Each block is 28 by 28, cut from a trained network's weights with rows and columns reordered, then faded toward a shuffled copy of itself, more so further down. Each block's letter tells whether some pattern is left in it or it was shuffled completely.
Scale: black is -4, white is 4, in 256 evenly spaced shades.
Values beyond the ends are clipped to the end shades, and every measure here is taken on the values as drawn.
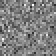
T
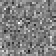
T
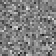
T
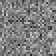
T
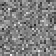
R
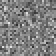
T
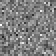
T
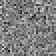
R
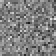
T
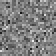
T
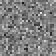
R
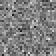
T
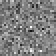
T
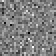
R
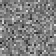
R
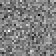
R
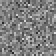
R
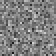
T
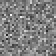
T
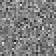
R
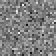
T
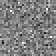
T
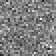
R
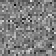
T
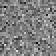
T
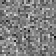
T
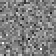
R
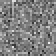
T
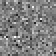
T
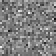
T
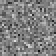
R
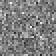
T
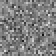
R
